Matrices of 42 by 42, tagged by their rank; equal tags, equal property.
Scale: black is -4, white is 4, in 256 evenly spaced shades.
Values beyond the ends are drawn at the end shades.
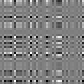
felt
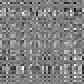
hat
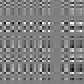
felt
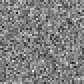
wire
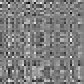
hat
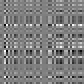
felt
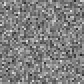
wire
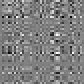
hat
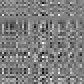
hat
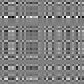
felt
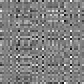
hat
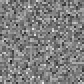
wire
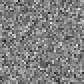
wire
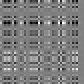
felt
